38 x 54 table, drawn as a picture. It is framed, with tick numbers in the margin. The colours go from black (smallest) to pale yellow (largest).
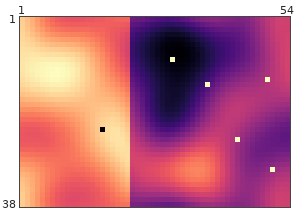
Ninth with the highest average: top left. Lone odd cells: 6, 5 higher and 1 lower than their neighbours. Seam: vertical, 40% of the way across, the left part higher. Stripes: none. Ninth with the lowest average: top middle.
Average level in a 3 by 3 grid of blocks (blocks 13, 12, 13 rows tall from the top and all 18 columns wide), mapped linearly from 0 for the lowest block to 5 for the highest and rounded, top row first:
5 0 1
5 1 2
4 3 2
